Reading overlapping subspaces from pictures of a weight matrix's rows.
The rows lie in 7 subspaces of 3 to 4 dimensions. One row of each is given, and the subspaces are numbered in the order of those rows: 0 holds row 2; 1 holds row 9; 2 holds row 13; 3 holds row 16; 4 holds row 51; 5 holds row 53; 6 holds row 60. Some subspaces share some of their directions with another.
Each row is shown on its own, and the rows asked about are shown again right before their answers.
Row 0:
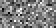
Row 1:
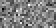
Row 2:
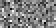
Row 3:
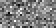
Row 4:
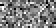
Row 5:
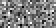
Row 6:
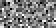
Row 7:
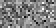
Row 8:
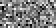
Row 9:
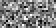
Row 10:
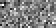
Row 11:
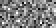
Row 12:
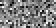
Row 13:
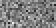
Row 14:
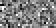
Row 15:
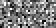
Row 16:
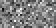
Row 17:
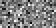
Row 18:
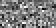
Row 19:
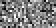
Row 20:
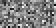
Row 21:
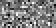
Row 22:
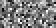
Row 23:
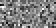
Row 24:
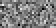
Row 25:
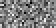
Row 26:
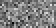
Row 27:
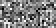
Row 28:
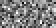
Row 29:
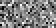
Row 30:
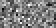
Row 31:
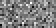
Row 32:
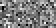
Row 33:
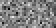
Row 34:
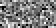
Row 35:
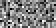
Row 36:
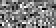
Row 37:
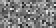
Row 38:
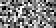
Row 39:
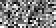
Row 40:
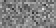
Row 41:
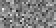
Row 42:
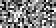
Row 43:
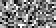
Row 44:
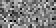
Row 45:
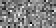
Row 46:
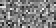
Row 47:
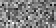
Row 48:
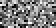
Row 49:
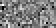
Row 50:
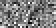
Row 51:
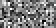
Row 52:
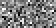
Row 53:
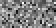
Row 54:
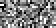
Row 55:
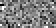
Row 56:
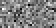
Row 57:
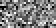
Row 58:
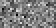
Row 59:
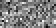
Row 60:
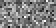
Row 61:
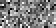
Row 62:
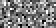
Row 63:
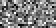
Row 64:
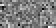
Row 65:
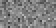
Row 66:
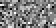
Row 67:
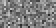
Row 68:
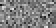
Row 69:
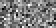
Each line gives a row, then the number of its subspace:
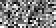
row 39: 4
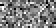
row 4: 1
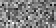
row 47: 2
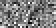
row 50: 4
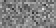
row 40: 6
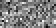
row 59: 4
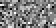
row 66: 4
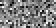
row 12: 4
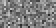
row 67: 0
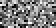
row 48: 4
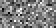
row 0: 3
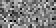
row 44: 0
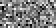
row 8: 1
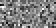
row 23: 2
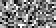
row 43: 4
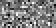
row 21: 1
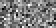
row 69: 3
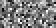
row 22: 5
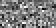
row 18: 1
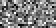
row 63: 4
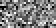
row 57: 4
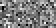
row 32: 1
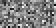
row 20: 5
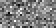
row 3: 3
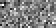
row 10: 2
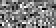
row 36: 1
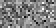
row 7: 6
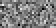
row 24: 6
